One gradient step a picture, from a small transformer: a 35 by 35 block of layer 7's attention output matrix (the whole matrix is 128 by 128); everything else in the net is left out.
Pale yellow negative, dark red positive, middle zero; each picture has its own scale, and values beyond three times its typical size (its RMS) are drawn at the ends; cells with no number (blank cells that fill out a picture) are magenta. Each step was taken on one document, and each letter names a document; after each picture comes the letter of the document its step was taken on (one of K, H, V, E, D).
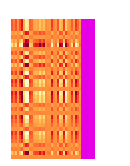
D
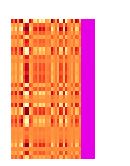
D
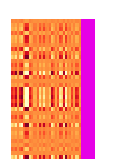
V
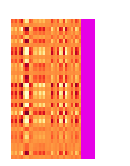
D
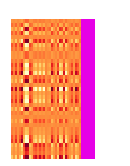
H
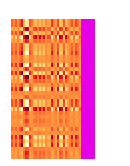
H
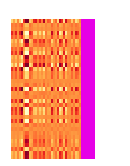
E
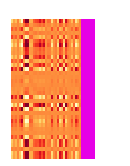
E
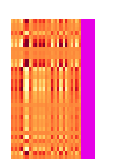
E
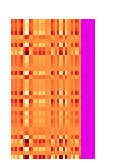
V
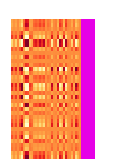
E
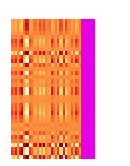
V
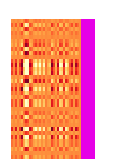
H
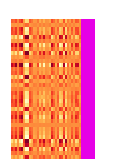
V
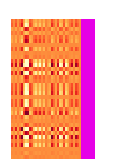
H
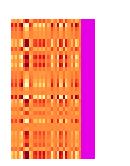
E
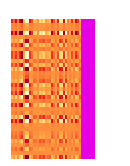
V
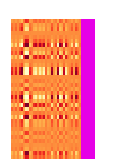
E
